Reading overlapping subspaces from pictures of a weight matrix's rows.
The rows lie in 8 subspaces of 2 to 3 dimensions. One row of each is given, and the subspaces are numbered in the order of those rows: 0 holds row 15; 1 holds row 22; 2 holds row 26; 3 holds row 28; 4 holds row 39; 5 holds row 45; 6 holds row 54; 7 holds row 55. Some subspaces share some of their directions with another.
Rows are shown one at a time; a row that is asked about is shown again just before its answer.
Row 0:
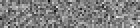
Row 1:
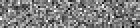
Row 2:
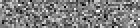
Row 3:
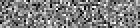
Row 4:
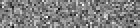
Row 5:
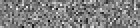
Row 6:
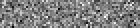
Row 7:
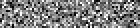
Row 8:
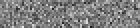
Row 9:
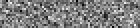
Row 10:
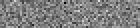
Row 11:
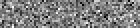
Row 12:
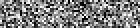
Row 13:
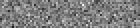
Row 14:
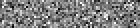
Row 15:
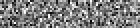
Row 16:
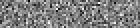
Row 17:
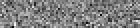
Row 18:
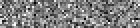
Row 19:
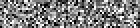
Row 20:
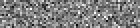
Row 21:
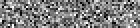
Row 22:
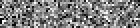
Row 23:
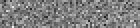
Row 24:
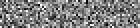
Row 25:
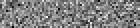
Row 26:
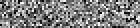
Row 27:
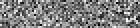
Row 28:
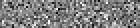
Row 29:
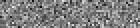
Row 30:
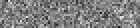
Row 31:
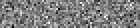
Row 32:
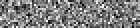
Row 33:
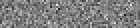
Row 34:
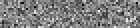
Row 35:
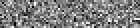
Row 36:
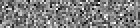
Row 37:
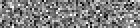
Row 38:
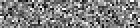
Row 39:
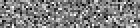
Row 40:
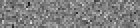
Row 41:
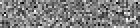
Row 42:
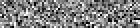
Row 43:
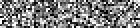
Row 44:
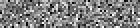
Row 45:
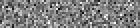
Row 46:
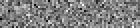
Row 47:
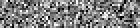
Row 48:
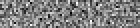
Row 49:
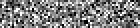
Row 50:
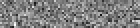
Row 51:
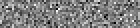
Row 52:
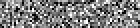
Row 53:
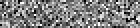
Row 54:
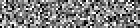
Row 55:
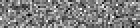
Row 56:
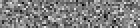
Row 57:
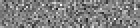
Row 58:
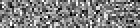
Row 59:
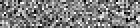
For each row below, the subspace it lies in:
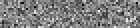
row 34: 2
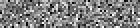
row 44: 6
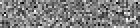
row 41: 2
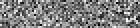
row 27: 2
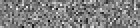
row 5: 3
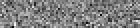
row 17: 1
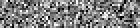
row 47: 6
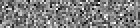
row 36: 5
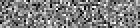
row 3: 5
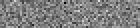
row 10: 4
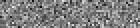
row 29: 4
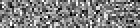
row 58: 0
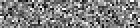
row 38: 4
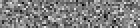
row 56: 6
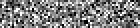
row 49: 3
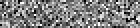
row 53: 2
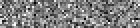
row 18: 1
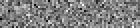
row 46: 7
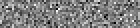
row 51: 5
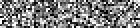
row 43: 1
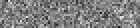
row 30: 6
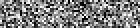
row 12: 4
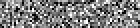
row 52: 3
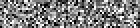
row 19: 6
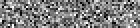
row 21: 4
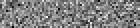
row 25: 4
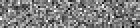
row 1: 7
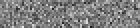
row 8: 3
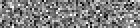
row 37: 0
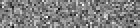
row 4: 0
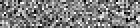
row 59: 2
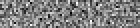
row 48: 0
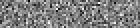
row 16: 5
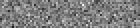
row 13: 7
